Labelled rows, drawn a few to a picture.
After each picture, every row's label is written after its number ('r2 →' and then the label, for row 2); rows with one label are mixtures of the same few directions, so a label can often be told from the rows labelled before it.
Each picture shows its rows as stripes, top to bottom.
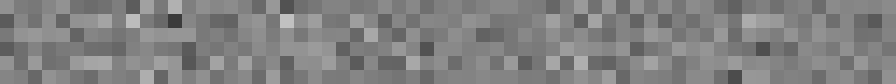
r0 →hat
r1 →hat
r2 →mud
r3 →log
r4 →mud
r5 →hat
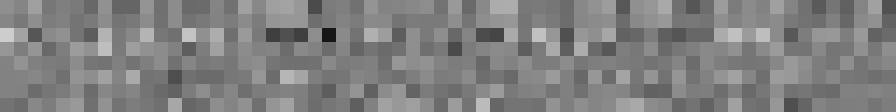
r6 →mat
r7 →mat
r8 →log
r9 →mud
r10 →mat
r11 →hat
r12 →mud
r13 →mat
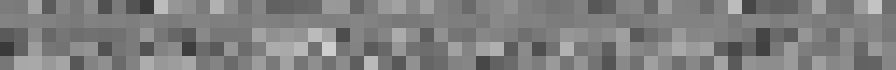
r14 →hat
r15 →mat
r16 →log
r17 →log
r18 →mud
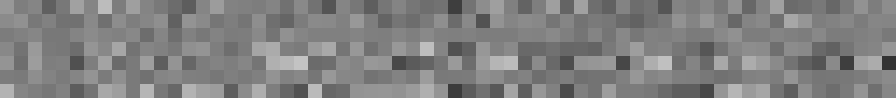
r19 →mud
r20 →mat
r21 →hat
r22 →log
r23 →mat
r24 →log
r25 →log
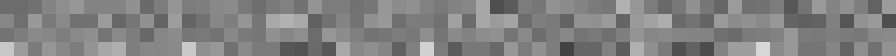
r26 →mat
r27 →mat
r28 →log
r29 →log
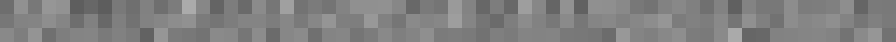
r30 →mud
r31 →mud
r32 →hat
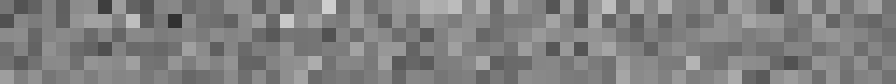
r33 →mud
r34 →hat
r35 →log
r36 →mud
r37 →mat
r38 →hat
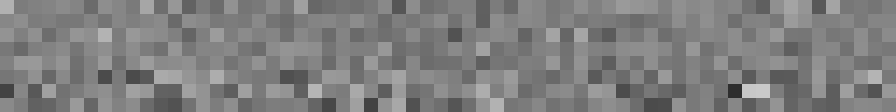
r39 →hat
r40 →mat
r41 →mud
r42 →mat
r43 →mud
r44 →hat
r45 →hat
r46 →mud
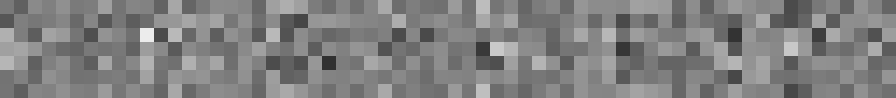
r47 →mat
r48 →hat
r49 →hat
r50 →mat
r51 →log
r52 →hat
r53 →mat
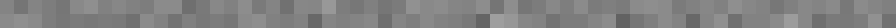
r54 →mud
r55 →mat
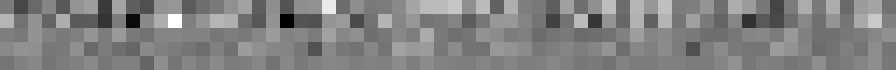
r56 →mud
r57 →hat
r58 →log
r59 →mat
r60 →hat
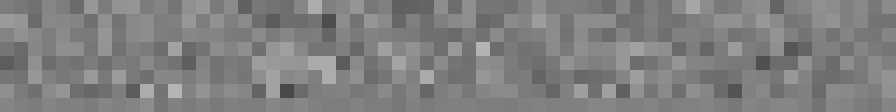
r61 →mat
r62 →log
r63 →mud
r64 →mat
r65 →log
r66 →log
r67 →hat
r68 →hat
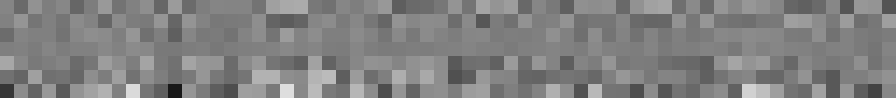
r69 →mat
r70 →mat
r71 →hat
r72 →hat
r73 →log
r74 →log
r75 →hat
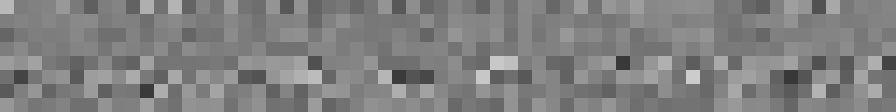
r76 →hat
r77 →log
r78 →log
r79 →mat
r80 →mat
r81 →mat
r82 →hat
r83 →log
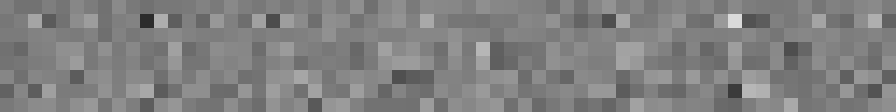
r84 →mud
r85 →hat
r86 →mud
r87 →mat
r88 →mat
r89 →mat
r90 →hat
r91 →log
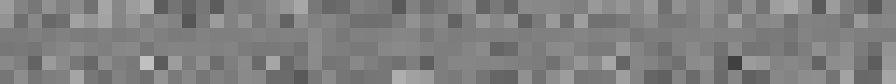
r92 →hat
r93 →mud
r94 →log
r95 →mat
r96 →hat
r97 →mat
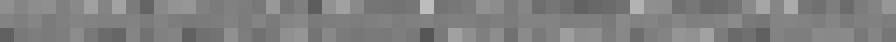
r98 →log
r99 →hat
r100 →log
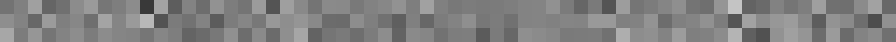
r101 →hat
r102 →hat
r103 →hat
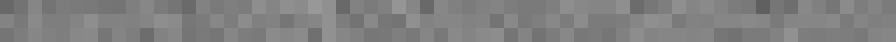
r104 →log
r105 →mud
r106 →log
